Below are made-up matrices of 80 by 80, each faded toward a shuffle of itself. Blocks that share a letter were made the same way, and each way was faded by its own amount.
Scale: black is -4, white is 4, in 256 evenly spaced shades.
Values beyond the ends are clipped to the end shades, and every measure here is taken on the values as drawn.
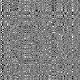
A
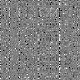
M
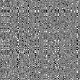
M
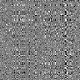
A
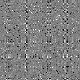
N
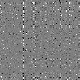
N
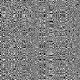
A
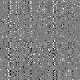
N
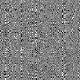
A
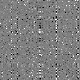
N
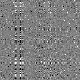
M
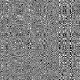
A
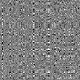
M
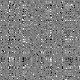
N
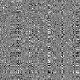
M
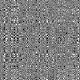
A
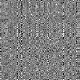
A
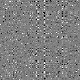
N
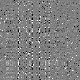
N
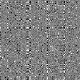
M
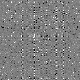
N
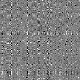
M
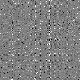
N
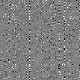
N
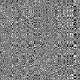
M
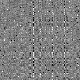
M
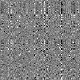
M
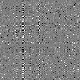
N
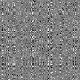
M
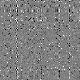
N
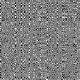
A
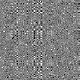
M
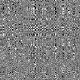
M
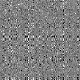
M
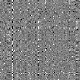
M
